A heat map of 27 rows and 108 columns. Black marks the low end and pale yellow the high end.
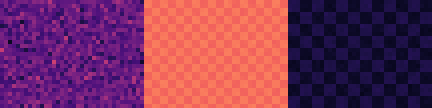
The table splits into one row of 3 panels. Panel 1,1: low, fine-grained. Panel 1,2: high, checkered, faint in contrast. Panel 1,3: very low, checkered, faint in contrast.
